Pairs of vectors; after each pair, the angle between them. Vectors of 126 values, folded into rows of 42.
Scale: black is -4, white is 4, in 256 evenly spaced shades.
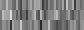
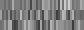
partly opposed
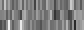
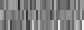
orthogonal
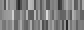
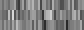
partly aligned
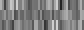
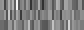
partly aligned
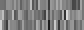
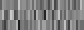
partly aligned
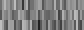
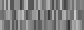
partly aligned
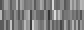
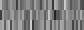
nearly opposite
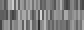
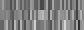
orthogonal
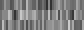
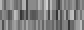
nearly opposite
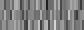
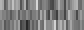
partly aligned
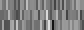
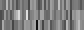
orthogonal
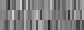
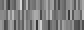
nearly parallel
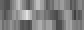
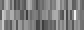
partly opposed
